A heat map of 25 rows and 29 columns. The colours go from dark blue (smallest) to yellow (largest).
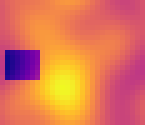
Values change most from cell to cell in the middle left. The ninth with the lowest average is the middle left. An odd patch, lower than its surroundings, sits in the middle left. The values are skewed, with a long tail toward low values. No overall slope runs across the table.
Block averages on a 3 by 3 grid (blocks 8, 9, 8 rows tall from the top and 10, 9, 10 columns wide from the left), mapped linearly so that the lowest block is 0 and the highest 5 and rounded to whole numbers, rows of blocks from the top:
332 | 052 | 351
